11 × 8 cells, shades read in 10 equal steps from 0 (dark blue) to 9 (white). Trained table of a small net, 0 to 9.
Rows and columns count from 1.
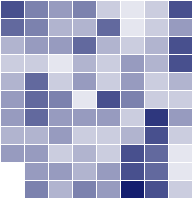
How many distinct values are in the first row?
5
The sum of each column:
63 49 63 60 61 54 51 59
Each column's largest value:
9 7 8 8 7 8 7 8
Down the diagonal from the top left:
2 4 5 6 7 4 1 7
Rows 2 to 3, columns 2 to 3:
4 6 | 5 5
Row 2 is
3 4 6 6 3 8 7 5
